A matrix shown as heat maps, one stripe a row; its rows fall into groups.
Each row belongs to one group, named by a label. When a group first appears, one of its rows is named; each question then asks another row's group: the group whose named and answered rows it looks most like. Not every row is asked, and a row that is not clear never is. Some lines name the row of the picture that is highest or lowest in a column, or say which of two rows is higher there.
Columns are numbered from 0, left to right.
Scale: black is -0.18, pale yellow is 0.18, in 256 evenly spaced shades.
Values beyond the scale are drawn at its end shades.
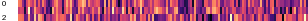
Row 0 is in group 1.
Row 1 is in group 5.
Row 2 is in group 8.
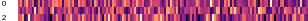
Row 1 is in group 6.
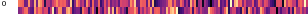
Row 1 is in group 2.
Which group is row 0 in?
8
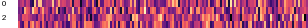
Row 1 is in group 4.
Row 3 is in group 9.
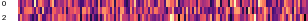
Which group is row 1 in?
9
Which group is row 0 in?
6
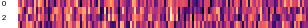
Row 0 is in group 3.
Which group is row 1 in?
1
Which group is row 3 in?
9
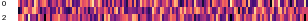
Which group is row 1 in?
4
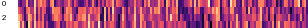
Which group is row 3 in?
3
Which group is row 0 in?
6
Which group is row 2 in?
1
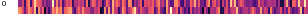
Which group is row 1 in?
1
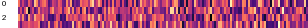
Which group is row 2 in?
3
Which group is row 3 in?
4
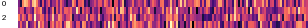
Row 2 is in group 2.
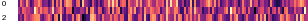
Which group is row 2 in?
4
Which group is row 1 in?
2
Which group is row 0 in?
5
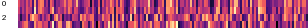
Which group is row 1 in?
6
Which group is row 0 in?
6
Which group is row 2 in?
9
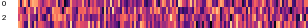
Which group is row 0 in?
4
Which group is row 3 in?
8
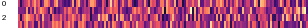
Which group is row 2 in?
9
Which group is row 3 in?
1
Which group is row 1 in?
6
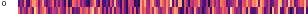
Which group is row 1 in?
2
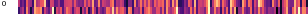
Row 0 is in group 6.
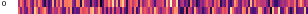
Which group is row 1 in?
2
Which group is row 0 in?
5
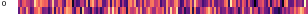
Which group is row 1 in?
5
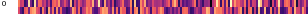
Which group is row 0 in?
8
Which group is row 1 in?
9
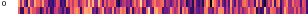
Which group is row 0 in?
3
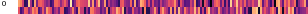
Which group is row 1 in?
4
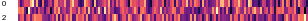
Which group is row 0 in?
9
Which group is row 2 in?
5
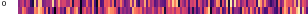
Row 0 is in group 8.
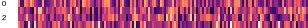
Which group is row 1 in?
8
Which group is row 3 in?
8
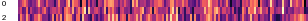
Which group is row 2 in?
5
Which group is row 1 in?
1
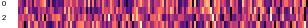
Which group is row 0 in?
6
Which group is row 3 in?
5
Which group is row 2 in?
1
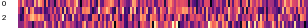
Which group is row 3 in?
2
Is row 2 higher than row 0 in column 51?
No
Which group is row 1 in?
9
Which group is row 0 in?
3
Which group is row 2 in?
4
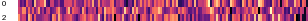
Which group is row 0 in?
6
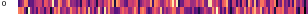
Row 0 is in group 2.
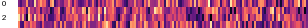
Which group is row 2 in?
3
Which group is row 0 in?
6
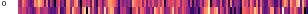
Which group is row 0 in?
3
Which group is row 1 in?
3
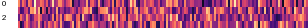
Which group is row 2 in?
5
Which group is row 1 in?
9
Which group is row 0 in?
2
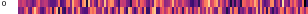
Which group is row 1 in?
4
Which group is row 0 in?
3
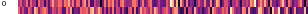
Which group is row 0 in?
1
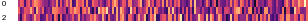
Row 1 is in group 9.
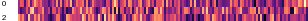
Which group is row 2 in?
3
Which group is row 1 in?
9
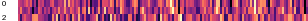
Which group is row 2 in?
4
